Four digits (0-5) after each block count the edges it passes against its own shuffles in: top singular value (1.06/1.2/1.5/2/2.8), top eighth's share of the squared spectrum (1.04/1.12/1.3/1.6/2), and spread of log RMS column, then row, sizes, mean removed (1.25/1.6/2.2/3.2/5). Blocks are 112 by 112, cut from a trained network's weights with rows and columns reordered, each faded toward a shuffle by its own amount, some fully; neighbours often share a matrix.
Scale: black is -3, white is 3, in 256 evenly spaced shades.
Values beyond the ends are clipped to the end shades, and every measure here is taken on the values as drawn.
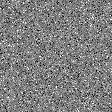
0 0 0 0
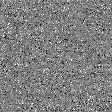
1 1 0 0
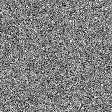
1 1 0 0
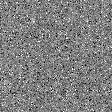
1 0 0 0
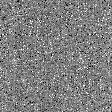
1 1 0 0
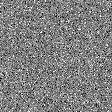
0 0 0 0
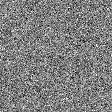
0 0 0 0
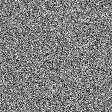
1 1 0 0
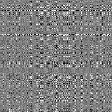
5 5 4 4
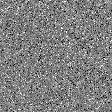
1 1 0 0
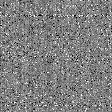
2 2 0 2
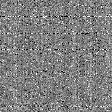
3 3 0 3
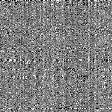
3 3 0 3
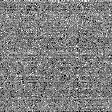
3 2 2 1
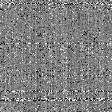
3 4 0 3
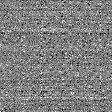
3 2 2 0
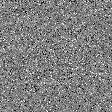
2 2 0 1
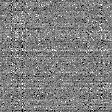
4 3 3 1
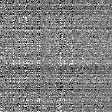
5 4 4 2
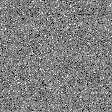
0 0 0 0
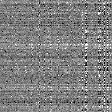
4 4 4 2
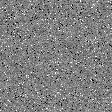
0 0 0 0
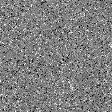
2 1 1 0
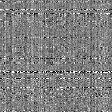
4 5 0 4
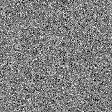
1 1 0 0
